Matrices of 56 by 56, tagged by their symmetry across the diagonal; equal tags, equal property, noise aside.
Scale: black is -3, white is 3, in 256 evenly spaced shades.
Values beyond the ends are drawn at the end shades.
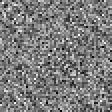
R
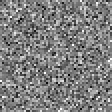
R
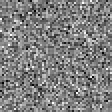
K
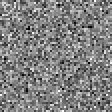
R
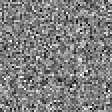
K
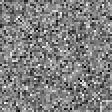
R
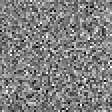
K
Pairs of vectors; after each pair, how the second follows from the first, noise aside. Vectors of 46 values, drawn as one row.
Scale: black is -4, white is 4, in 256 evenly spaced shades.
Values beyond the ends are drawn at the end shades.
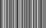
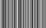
negated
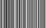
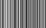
negated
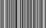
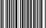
scaled up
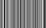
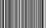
negated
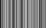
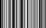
scaled up
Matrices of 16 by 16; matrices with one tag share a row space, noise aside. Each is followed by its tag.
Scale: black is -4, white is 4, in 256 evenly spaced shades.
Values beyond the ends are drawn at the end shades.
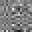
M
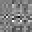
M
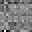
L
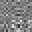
M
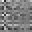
L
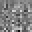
M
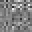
M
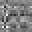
L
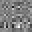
M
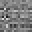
L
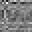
L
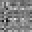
L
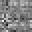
L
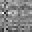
L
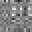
M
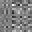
M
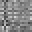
L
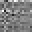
L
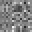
M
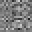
M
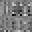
M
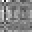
L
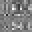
M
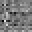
L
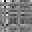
L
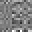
M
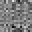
M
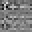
L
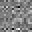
M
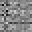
L
